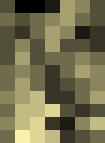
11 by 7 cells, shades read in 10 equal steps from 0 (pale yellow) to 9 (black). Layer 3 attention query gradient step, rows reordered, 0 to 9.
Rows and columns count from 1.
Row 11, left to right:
5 0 1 2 7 6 5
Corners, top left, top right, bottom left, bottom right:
6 6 5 5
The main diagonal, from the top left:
6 6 5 3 5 3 4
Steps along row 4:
down up down up same up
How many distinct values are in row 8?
5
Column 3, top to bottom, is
9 5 5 6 6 5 5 2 2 1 1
